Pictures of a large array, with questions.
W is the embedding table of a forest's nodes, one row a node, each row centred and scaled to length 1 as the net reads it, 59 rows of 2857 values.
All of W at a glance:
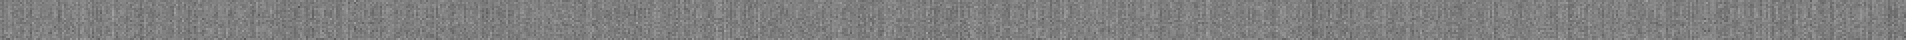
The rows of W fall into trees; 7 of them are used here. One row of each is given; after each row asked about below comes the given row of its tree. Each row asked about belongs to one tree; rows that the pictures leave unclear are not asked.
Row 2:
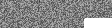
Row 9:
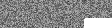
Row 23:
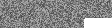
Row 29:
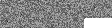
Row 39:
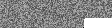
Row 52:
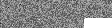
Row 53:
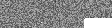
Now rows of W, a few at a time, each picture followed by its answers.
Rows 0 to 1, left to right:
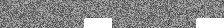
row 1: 53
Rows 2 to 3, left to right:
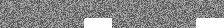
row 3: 52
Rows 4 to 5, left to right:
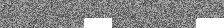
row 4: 39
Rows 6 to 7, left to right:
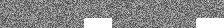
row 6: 9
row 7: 2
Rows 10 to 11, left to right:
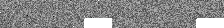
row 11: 23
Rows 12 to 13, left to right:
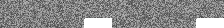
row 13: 52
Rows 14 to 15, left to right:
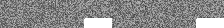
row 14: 53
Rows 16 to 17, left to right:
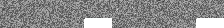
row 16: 23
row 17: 52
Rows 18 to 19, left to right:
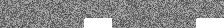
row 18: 23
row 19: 52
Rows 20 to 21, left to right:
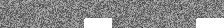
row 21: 29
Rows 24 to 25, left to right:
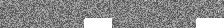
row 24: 23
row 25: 53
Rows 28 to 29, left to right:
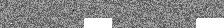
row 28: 52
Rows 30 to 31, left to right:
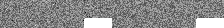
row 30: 2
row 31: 23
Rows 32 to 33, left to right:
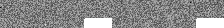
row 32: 39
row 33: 29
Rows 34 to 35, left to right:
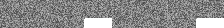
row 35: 29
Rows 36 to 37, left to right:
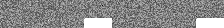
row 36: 53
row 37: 2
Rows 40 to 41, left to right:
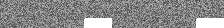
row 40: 52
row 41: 2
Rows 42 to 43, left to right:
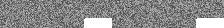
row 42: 9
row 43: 23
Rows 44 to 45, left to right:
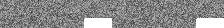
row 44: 52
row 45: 52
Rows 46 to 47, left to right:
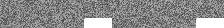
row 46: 29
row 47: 52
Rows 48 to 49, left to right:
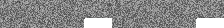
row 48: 23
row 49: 23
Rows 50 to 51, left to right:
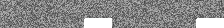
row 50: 52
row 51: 23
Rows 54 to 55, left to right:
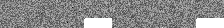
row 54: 53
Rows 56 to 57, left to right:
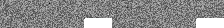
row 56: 23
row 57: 2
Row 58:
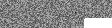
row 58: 39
